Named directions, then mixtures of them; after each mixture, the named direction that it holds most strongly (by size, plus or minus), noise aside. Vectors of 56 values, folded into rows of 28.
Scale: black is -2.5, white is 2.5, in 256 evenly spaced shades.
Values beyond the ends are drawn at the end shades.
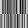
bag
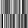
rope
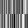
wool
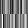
rope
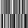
rope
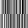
bag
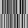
bag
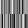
wool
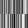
wool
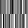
rope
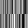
wool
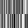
wool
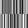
bag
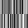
wool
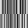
bag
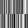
wool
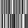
wool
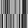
rope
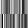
rope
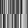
rope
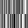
wool
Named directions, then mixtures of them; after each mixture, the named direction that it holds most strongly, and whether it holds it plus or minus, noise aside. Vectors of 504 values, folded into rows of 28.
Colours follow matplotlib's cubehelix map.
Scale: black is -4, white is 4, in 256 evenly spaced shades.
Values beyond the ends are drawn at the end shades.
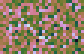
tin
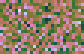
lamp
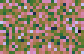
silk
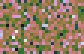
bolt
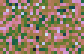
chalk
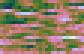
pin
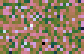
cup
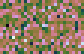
bolt, plus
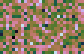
bolt, minus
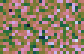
tin, minus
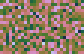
silk, plus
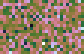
cup, minus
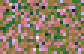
chalk, minus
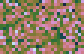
chalk, minus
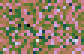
tin, minus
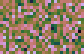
silk, plus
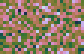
lamp, minus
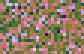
chalk, minus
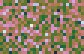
cup, plus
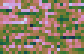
pin, minus
